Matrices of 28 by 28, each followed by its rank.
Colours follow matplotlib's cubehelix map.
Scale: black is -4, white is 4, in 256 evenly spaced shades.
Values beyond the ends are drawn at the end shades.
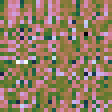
five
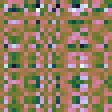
two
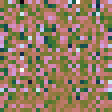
five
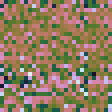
five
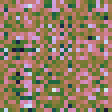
five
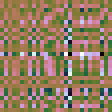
two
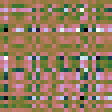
two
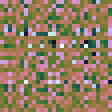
five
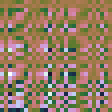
two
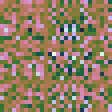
five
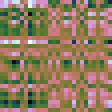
two
